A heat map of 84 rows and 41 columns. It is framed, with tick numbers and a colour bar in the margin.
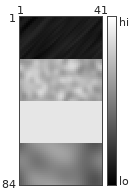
It is made of 4 by 1 panels. Panel 1,1: very low, slanting up to the right, faint in contrast. Panel 2,1: high, blotchy. Panel 3,1: very high, flat. Panel 4,1: middling, smooth.
